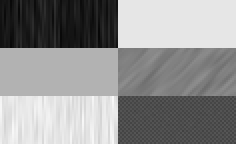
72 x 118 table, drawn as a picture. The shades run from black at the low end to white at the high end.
It is made of 3 by 2 panels. Panel 1,1: very low, streaked downward, faint in contrast. Panel 1,2: very high, flat. Panel 2,1: high, flat. Panel 2,2: middling, slanting up to the right, faint in contrast. Panel 3,1: very high, streaked downward, faint in contrast. Panel 3,2: low, checkered, faint in contrast.
